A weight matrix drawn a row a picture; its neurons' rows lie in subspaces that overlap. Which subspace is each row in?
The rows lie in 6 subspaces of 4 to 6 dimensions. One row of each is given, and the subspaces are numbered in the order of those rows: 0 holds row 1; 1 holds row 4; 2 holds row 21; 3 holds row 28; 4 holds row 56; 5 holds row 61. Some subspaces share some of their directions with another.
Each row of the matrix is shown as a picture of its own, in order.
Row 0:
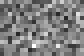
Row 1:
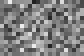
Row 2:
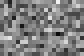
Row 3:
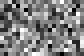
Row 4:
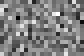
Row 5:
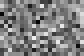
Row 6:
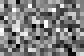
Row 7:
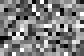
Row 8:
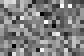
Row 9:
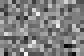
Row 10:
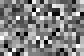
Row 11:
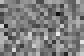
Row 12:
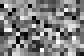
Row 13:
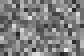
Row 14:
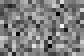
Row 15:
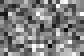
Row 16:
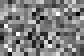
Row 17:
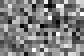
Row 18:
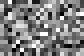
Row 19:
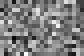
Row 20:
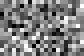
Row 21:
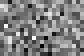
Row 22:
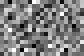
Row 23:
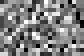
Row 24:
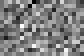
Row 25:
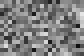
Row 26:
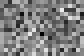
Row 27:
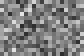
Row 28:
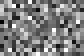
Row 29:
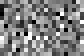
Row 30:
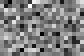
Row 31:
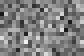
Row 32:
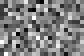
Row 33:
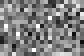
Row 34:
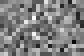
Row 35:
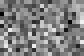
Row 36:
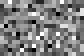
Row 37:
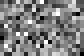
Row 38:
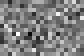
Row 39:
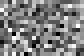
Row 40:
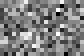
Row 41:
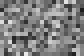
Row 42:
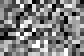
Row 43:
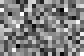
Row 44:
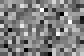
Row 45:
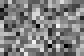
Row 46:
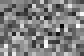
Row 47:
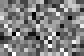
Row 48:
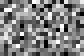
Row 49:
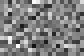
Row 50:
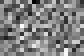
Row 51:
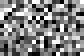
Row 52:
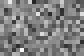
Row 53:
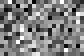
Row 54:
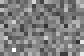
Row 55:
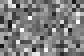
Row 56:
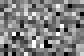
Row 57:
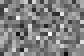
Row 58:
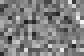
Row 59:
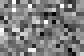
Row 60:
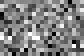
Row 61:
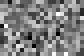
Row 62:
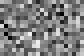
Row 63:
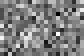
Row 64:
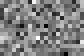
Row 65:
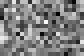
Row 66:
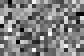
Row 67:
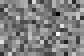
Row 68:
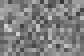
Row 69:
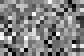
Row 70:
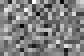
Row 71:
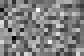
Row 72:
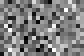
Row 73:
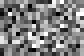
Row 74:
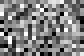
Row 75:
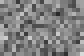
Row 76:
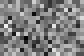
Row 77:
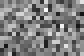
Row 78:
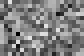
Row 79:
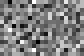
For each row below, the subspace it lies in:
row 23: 1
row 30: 0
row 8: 0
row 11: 5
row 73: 2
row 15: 3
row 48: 4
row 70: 3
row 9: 4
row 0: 2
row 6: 0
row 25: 2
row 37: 5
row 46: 4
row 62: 5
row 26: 0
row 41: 4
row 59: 0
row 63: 1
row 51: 4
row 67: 2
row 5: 2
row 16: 5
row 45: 4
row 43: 5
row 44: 2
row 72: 2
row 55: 3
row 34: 1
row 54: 5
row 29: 2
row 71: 4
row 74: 2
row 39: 4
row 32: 1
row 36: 0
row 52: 0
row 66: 3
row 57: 1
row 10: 5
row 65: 0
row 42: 5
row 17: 3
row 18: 0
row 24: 0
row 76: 2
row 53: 3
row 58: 1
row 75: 5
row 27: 5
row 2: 2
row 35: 2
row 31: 2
